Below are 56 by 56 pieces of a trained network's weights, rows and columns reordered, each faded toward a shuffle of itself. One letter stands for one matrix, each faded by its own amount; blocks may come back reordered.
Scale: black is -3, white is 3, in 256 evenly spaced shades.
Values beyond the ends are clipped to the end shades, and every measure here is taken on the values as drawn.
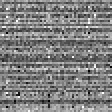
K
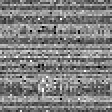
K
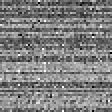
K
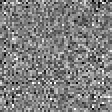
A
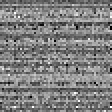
K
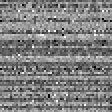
K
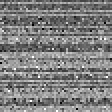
K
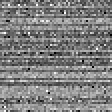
K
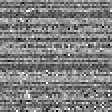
K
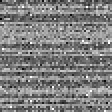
K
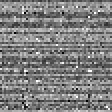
K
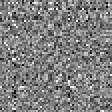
A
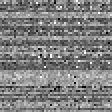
K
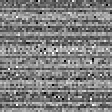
K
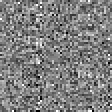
A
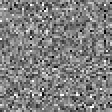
A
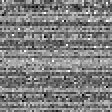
K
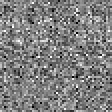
A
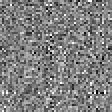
A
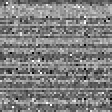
K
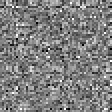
A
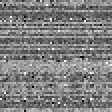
K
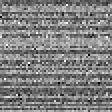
K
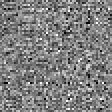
A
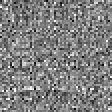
A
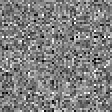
A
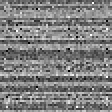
K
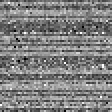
K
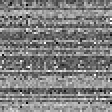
K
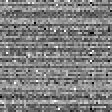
K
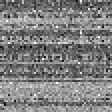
K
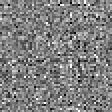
A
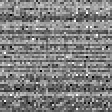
K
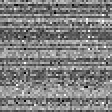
K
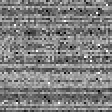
K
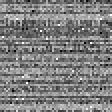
K
